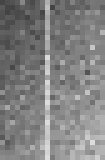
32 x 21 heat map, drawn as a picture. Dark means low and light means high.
Mirror symmetry: none. Slope: up to the bottom right. Average level on the scale: 50%. Ninth with the lowest average: top left. Odd lines: column 10.
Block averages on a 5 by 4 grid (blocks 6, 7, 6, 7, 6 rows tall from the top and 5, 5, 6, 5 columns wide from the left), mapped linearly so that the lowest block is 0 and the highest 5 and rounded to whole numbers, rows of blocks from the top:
0 1 1 2 / 1 2 2 3 / 1 3 3 3 / 2 3 3 4 / 2 4 4 5
